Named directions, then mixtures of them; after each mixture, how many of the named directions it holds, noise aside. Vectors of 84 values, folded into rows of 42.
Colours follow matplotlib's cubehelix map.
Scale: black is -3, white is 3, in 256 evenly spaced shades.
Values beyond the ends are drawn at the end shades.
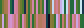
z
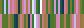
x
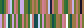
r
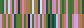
three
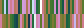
one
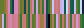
one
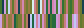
three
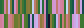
two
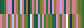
two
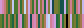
two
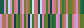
three
